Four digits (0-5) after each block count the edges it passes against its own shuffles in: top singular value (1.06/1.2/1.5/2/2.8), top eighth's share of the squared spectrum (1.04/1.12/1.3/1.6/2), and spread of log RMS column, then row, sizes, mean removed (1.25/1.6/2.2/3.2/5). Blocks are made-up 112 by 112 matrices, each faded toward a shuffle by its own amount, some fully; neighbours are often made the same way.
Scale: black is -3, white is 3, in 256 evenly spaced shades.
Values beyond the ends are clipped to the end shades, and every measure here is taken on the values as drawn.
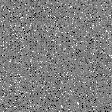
4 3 1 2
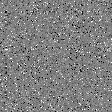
3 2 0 0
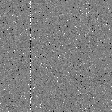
4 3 1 0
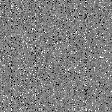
3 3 2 1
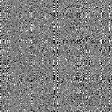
4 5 4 2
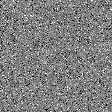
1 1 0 0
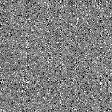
3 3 2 1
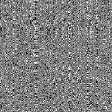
4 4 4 2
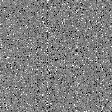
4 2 2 1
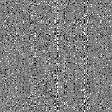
4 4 3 2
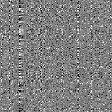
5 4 3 2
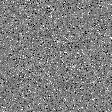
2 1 0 0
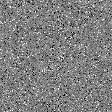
2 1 1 0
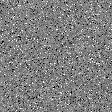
0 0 0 0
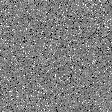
0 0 0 0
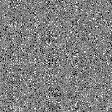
3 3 2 1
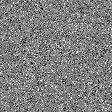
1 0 0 0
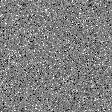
0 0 0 0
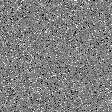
0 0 0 0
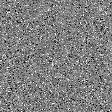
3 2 1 0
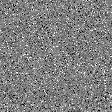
3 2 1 0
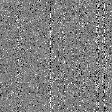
2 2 3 0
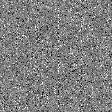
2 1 2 0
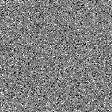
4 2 1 1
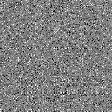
4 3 1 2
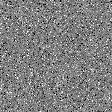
2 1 0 0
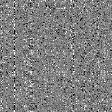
4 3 3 1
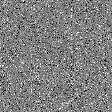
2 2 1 0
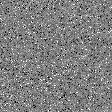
0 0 0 0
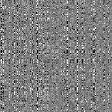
4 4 4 2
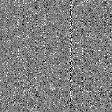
4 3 3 1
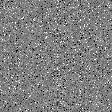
2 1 1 0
